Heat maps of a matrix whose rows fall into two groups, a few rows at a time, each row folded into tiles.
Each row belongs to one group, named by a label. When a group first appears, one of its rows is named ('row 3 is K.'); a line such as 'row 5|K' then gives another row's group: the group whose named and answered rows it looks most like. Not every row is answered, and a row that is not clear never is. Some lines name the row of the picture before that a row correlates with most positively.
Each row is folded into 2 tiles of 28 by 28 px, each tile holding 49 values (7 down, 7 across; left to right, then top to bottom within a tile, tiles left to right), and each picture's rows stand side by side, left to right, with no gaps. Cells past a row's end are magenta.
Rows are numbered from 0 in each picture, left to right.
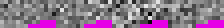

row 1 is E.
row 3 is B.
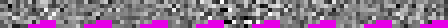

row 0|B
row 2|E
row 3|E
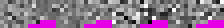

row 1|E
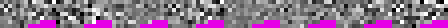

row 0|E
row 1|B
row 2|B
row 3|E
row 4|E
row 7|E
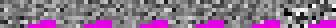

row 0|E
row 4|B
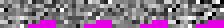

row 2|E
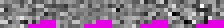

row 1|B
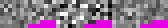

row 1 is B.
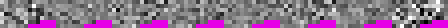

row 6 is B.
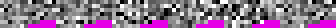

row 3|E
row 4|B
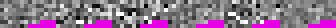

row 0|E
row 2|B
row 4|B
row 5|B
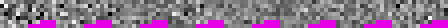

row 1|B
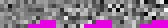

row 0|B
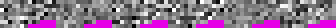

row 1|B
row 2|E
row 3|E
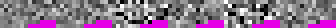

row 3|B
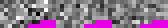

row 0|B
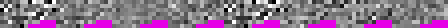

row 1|E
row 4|E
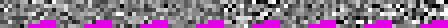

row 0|E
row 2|B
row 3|E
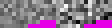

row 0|E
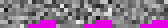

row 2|E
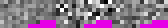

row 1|E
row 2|E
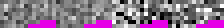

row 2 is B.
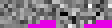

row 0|E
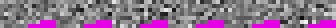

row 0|B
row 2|B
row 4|E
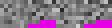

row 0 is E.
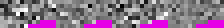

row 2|B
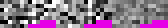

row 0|E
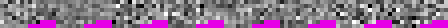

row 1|E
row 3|B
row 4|B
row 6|B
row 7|E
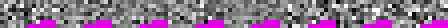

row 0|B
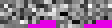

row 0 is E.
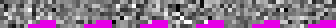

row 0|B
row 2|B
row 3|B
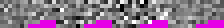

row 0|E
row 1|E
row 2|B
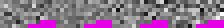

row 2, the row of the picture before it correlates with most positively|3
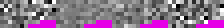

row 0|E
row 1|E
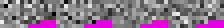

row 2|E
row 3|B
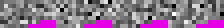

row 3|B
